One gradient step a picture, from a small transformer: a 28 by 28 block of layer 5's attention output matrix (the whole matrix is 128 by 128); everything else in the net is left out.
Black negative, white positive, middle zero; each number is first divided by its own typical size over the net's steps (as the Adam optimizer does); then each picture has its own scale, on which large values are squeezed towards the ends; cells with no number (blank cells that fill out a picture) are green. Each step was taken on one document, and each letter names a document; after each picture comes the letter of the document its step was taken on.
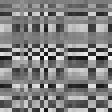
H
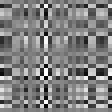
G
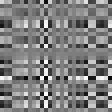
G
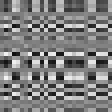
H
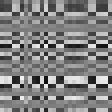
H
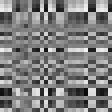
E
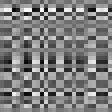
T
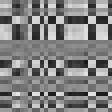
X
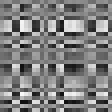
E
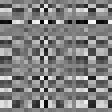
T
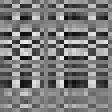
E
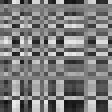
H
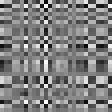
G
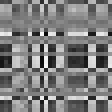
X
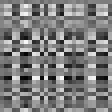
T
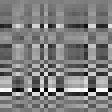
X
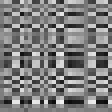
E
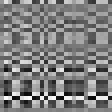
T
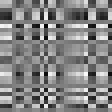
X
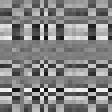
X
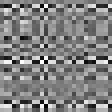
T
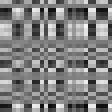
X
